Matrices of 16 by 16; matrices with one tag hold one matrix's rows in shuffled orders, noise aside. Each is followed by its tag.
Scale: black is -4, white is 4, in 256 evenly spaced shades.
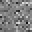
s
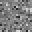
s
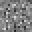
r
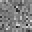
s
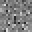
r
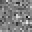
s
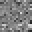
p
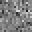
s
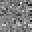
p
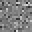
s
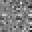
p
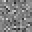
r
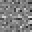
p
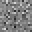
r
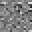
p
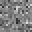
s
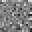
p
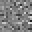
p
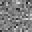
s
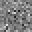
r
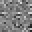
p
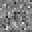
r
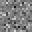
r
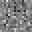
r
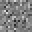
r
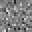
r
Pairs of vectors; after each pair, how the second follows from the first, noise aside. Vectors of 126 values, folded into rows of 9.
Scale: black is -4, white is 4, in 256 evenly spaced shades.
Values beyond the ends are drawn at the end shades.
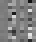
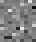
shuffled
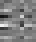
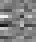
negated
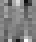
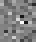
shuffled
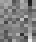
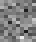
shuffled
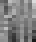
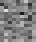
shuffled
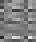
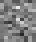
shuffled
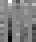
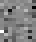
shuffled
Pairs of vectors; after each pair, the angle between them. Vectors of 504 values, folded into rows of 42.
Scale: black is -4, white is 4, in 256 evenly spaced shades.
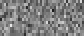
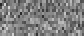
partly aligned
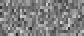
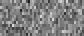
partly opposed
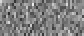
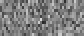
partly aligned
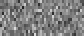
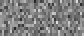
orthogonal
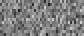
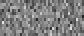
partly aligned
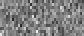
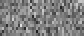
nearly opposite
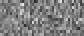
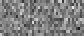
nearly parallel
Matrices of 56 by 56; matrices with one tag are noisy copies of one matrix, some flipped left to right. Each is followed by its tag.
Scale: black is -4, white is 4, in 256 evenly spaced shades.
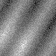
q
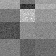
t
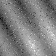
q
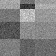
t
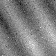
q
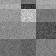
t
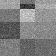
t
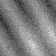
q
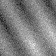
q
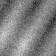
q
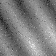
q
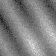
q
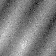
q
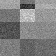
t
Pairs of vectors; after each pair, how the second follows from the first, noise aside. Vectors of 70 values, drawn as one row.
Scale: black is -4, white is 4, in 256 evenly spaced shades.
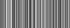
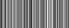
wrapped around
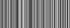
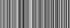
negated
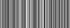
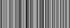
negated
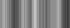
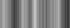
copied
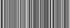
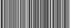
copied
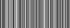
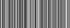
wrapped around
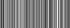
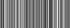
copied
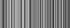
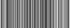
wrapped around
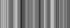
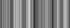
wrapped around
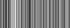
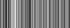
copied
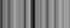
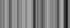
wrapped around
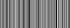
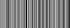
wrapped around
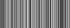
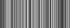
copied
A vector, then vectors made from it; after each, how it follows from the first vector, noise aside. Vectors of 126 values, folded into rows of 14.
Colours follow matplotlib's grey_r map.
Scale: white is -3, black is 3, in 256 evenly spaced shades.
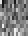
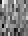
negated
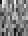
negated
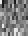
copied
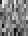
negated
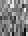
reversed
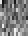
copied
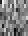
negated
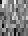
negated
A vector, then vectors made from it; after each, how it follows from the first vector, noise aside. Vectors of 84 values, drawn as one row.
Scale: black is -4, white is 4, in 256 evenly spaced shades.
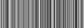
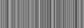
shrunk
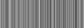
shrunk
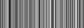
negated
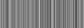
shrunk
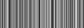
negated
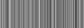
shrunk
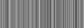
shrunk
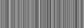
shrunk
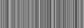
shrunk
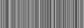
shrunk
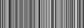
negated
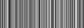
negated
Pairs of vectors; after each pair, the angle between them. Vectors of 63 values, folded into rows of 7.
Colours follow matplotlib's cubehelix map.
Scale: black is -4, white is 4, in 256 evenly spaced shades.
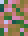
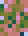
partly aligned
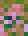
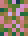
orthogonal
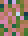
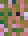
nearly opposite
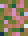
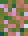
nearly parallel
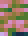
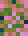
orthogonal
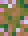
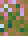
orthogonal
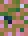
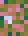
nearly opposite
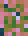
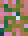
nearly parallel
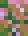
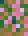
partly aligned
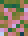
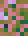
orthogonal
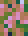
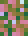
partly aligned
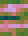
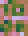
partly opposed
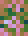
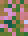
nearly opposite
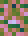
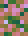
partly opposed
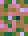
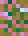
partly aligned
